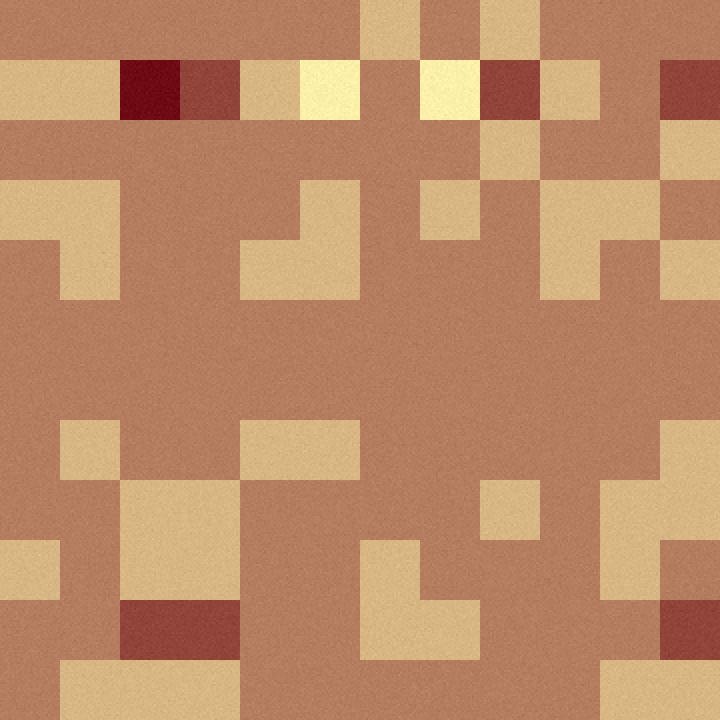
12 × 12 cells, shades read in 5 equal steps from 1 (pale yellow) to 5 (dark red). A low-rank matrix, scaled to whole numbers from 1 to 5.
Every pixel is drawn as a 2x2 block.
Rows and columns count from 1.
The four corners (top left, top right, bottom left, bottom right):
3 3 3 2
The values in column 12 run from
2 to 4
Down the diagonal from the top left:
3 2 3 3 2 3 3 3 2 3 3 2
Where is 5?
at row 2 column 3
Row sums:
34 33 34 30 31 36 36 32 31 31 37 31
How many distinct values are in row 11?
3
